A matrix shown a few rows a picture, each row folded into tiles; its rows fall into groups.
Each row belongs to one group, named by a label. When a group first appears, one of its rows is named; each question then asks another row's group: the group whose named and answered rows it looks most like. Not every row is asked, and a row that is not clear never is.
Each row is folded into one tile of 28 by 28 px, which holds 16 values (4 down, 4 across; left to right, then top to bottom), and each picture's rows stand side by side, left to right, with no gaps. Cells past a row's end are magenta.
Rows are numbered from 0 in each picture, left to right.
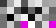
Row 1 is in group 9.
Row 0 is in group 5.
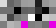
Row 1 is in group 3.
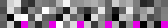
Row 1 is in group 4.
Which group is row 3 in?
9
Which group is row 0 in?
5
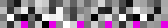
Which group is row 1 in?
5
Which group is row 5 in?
3
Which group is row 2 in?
3
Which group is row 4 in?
4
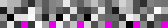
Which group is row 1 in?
3
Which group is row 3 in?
9
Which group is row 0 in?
5
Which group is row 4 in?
5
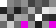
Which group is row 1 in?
4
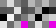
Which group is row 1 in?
5
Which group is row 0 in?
9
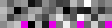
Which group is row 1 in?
3
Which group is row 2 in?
3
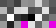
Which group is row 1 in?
9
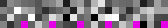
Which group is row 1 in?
3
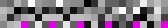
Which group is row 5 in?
9
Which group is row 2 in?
5
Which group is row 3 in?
3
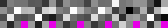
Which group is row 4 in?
5
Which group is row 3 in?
4
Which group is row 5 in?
4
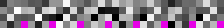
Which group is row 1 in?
4
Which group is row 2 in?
9
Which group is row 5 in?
9
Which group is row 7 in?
9
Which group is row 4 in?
9
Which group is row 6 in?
3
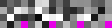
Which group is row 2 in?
3
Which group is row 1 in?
5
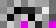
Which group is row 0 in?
5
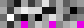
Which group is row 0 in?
4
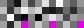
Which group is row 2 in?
5
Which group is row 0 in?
4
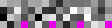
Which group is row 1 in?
5
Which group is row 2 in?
4
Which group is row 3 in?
3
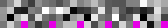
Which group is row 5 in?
9
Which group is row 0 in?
5
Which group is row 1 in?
4
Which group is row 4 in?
3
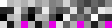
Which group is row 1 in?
9
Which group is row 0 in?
9
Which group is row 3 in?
4
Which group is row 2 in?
9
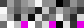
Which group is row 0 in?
3
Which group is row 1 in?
9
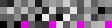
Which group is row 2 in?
9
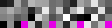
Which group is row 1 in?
9
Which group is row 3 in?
9
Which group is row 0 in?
3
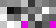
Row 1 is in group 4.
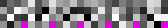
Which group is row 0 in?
4
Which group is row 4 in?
3
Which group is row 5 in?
5
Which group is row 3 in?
9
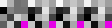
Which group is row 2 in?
9
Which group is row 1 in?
9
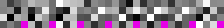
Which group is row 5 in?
4
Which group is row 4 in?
4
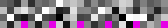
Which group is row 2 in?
9
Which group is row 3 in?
4
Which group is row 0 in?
4
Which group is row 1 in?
4
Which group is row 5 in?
3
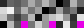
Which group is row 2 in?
3
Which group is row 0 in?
3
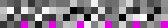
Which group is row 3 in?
9
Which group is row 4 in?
5
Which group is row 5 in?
3
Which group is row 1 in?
4
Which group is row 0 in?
3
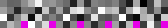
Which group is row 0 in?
3
